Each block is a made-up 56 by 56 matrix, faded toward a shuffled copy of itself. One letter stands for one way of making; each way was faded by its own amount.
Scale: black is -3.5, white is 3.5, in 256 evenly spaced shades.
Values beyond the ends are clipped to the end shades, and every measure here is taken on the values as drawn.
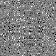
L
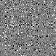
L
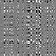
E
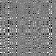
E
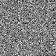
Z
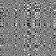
E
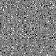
L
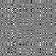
E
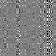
E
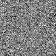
Z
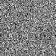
Z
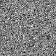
Z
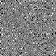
L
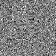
Z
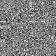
Z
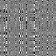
E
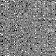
L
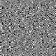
L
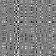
E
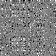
L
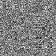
Z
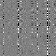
E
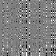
E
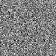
Z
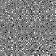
L
